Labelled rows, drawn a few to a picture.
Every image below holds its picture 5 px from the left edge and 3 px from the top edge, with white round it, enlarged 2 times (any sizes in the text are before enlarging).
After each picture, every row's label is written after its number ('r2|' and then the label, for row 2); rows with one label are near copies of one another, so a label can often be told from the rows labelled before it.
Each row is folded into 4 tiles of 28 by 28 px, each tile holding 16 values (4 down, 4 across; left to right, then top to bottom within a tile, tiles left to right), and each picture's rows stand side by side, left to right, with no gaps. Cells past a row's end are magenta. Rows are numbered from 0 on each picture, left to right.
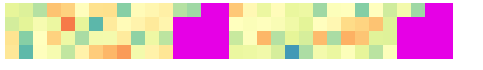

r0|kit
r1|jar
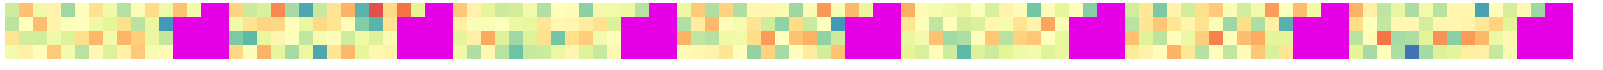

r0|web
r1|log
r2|jar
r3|web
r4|jar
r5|web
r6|jar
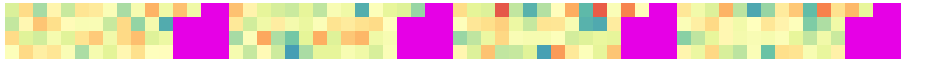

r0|web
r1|jar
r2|log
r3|log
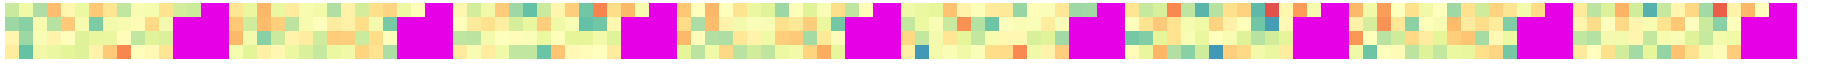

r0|kit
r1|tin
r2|log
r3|tin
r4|kit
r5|log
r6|tin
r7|log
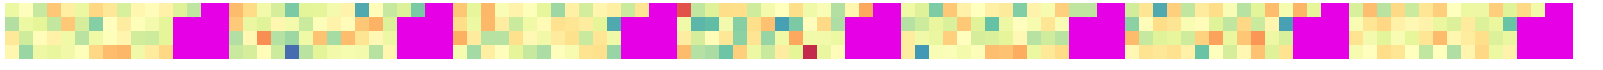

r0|kit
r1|jar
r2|tin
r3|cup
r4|kit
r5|web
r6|web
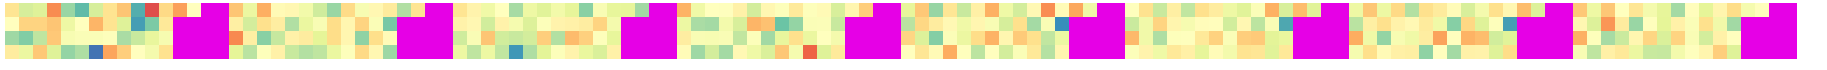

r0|log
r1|tin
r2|jar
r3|cup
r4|web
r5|web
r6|web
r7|tin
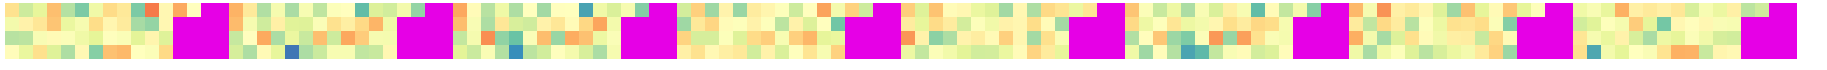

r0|log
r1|jar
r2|jar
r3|web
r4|tin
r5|jar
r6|tin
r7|kit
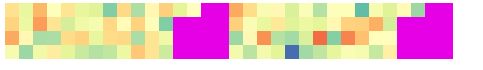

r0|tin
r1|jar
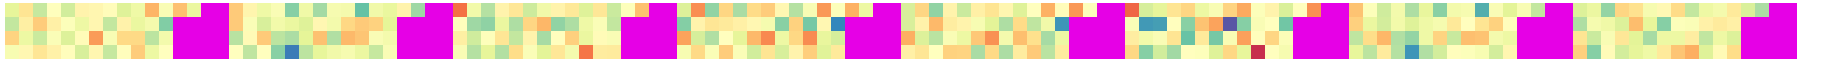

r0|web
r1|jar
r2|cup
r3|web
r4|web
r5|cup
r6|jar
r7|kit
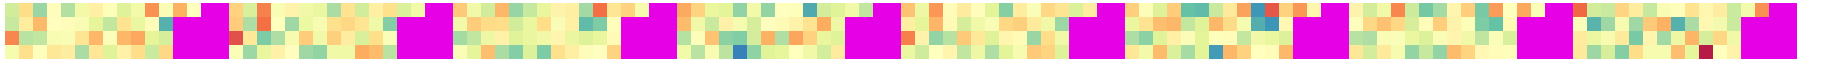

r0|web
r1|tin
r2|log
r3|jar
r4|tin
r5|log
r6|log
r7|cup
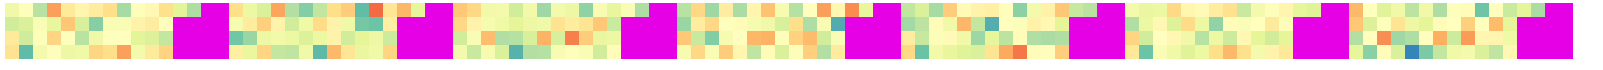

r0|kit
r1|log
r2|jar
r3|web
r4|kit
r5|kit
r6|jar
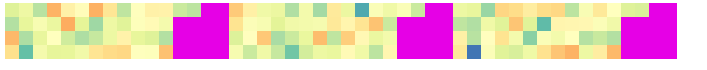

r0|kit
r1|jar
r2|kit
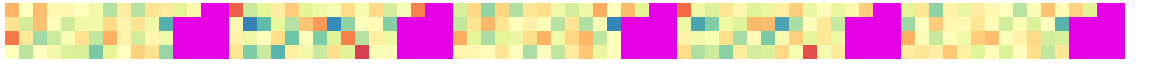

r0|tin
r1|cup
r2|web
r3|cup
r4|web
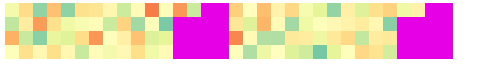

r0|web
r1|tin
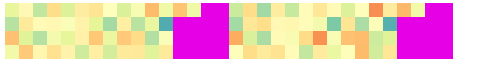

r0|web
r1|web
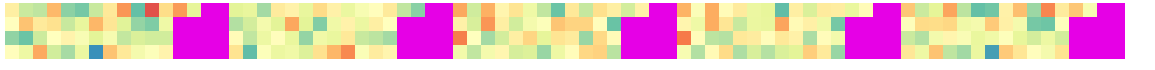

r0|log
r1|kit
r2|tin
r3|tin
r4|log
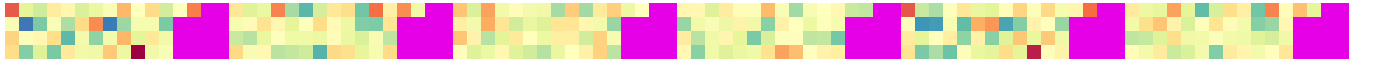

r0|cup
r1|log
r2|tin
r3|kit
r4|cup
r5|log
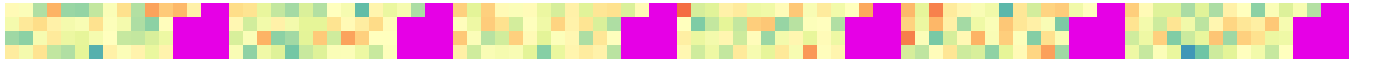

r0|log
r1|jar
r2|tin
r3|cup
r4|tin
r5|jar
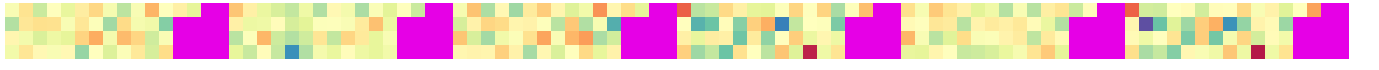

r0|web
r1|jar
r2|web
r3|cup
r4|tin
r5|cup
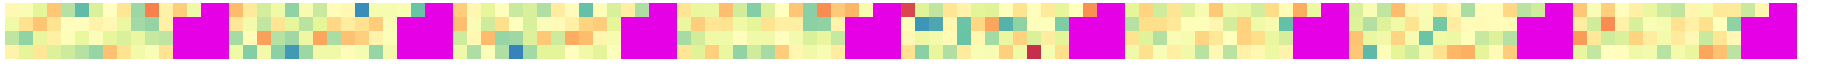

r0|log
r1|jar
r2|jar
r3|log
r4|cup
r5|web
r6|kit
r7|tin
